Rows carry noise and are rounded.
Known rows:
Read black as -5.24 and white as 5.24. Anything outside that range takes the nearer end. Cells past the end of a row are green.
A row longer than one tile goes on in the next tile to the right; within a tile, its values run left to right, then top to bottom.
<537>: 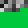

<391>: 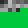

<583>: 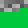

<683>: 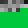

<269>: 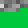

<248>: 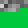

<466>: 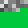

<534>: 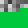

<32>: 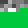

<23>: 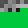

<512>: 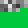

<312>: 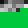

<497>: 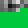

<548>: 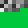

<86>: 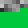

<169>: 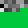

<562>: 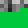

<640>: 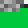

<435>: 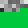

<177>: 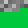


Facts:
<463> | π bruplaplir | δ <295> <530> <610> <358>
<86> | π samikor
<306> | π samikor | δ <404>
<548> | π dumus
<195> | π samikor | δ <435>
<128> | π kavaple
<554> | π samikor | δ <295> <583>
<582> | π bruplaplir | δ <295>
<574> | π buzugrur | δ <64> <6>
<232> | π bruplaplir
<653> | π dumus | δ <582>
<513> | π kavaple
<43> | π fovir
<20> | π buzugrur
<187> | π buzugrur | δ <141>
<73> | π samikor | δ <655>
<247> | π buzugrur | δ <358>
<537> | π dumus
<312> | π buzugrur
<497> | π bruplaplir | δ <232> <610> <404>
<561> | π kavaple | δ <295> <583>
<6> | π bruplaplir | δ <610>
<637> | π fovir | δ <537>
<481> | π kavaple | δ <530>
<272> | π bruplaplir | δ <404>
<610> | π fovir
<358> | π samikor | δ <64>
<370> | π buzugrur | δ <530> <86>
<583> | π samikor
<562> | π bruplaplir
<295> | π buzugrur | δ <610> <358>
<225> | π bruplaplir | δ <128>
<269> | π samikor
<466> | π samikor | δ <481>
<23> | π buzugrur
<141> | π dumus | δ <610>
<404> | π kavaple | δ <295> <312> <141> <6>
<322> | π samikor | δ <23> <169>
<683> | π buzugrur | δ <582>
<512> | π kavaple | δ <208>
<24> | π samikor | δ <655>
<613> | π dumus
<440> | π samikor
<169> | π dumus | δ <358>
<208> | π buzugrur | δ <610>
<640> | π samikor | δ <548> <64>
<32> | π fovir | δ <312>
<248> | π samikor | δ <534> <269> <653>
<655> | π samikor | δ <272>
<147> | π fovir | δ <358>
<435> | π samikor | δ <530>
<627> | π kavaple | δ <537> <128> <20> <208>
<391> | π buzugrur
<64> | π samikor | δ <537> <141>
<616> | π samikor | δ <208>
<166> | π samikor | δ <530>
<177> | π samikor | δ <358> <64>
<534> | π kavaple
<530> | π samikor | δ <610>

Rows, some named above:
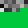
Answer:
<169>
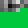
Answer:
<497>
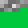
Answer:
<358>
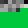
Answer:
<295>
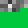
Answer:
<128>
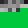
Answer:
<683>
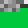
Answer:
<640>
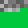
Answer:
<306>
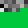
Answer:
<169>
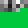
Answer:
<463>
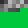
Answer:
<208>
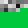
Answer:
<481>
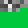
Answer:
<627>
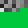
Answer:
<613>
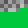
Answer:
<147>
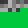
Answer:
<391>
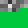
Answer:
<128>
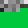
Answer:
<616>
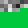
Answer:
<404>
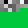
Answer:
<610>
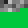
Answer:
<637>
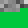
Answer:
<440>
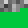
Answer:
<322>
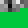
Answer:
<582>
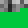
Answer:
<562>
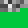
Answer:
<627>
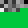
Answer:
<653>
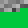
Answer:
<64>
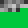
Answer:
<247>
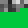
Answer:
<225>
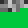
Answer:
<370>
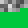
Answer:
<513>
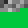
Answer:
<637>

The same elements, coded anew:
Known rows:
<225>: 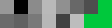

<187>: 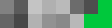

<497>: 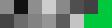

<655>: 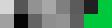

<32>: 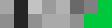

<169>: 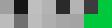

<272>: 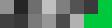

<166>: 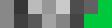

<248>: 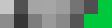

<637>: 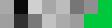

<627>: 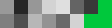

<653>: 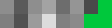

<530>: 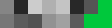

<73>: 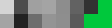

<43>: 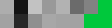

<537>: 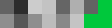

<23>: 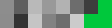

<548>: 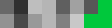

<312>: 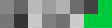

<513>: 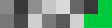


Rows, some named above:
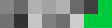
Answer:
<312>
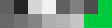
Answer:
<141>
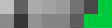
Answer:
<583>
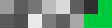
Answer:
<561>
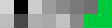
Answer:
<147>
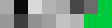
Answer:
<610>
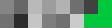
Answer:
<312>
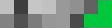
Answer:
<640>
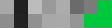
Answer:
<32>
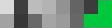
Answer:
<616>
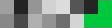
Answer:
<512>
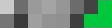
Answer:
<554>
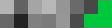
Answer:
<306>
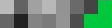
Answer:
<306>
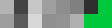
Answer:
<247>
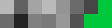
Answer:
<306>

